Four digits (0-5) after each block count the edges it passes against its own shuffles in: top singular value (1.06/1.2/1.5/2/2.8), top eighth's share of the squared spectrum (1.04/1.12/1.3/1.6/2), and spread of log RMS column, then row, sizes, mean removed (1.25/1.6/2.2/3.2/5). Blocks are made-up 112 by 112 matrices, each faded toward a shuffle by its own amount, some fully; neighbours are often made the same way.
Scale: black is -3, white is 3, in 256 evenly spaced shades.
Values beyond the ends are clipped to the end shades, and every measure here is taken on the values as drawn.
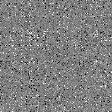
1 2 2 2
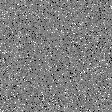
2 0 0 0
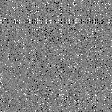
4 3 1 2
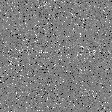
2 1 0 0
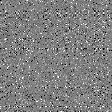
4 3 2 2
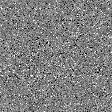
0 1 0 2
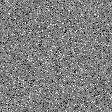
0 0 0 0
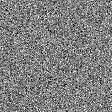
3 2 0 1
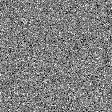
2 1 0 0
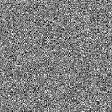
4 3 2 2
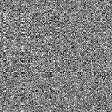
4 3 2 2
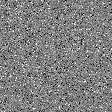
1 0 0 0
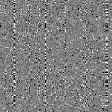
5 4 3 2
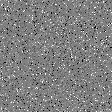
0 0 0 0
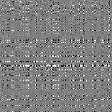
5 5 3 4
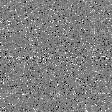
3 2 1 1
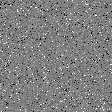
0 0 0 0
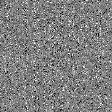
1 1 3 0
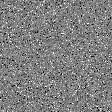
0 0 0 0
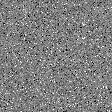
0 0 0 0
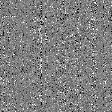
2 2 4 0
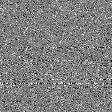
2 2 0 2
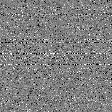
2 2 0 3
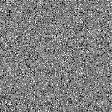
4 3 1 1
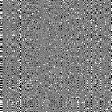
5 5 4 3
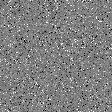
2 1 0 0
